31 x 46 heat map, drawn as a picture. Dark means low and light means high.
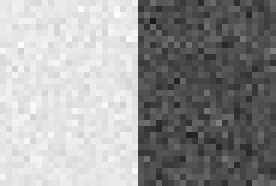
It is made of 1 by 2 panels. Panel 1,1: very high, fine-grained, faint in contrast. Panel 1,2: low, fine-grained.
